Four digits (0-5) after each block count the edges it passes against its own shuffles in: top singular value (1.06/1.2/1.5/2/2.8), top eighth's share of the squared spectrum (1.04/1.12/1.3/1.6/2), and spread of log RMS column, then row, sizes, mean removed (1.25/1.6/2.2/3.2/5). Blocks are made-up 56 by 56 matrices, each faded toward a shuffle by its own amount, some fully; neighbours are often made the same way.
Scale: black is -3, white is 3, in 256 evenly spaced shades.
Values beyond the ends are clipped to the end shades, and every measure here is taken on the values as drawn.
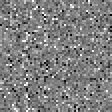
2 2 0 0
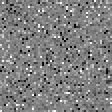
0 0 0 0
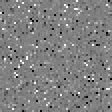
0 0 1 0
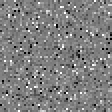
0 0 0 0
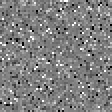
0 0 0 0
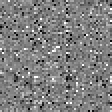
3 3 2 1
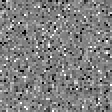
2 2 0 1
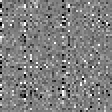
4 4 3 2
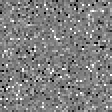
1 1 0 0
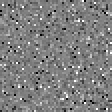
1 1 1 0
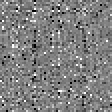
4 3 2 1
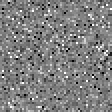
0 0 0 0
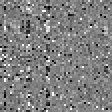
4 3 2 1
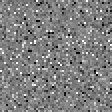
0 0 0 0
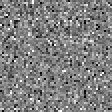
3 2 1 0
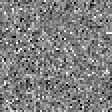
0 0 0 0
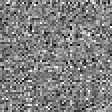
3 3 1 2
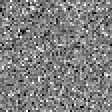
1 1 0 0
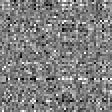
4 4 2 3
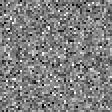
2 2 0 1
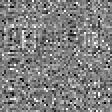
3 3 2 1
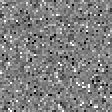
0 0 0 0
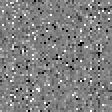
2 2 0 0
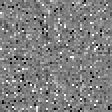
2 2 1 0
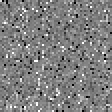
1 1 1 0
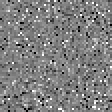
2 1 1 0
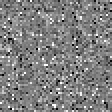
2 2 1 0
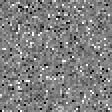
2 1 0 0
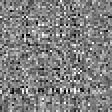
4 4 2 2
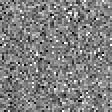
1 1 0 0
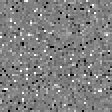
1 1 0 0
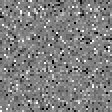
2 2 0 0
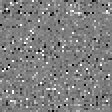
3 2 0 1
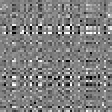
5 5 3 4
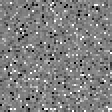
1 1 0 0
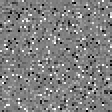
1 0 0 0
